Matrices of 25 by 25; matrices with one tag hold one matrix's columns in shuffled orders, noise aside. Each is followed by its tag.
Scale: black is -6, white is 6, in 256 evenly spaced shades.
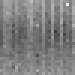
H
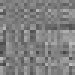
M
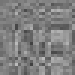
M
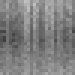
H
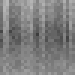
H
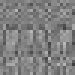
M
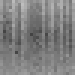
H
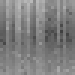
H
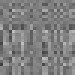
M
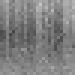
H
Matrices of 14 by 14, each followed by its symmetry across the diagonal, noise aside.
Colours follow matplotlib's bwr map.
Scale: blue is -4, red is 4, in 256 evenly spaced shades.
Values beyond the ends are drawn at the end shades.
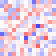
symmetric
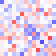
symmetric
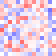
neither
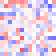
neither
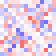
antisymmetric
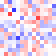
antisymmetric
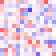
neither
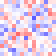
antisymmetric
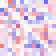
antisymmetric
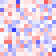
neither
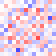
symmetric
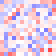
symmetric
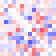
antisymmetric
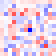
symmetric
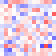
neither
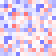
symmetric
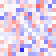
neither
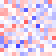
neither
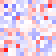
symmetric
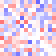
antisymmetric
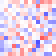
antisymmetric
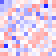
symmetric
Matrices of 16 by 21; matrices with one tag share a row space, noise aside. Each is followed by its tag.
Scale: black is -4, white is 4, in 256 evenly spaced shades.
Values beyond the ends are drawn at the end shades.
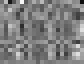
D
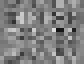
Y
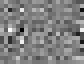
D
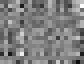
D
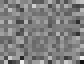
D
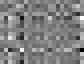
D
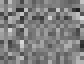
D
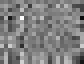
D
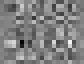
Y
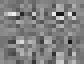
Y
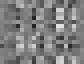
Y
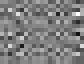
D
